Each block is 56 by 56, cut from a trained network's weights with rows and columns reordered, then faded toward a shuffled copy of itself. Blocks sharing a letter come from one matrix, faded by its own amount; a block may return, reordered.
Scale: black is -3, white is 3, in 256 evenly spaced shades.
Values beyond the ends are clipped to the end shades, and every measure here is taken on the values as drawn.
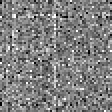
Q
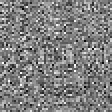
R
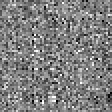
Q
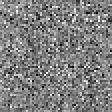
Q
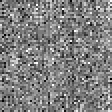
Q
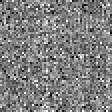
Q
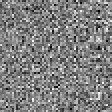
R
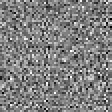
R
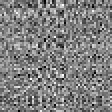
R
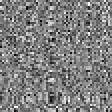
R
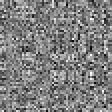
R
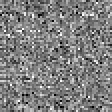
Q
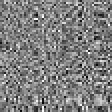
R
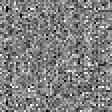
Q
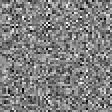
R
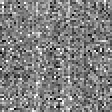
Q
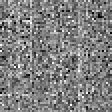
Q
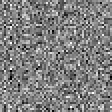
R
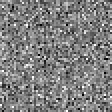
Q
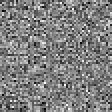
R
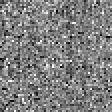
Q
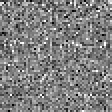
Q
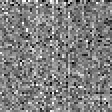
Q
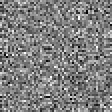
R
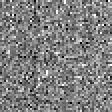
Q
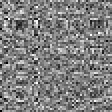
R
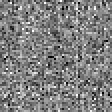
Q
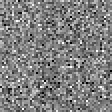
Q
